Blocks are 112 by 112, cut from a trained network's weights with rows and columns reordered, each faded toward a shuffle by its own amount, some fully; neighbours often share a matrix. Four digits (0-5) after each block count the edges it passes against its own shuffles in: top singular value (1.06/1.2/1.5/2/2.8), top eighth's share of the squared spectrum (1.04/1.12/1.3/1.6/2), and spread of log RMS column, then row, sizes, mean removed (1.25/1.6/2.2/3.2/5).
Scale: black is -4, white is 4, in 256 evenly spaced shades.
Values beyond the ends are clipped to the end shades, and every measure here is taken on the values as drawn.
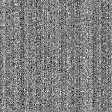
4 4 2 3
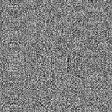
4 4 2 2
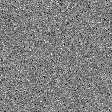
0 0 0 0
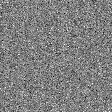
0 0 0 0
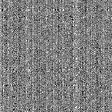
4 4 2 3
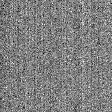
3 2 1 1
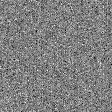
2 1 0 0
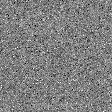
0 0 0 0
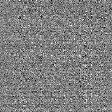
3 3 3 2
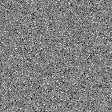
0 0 0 0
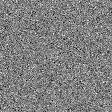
0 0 0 0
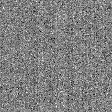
2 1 0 1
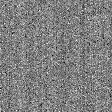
2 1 0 0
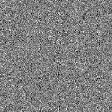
3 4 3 2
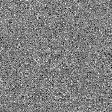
1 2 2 0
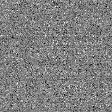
2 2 2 0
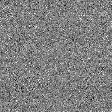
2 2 2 0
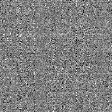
2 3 3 1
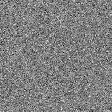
2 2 0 0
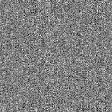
3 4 2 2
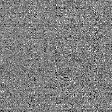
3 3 3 1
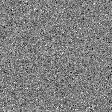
1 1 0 0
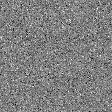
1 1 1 0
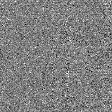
2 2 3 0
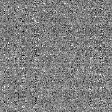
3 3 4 1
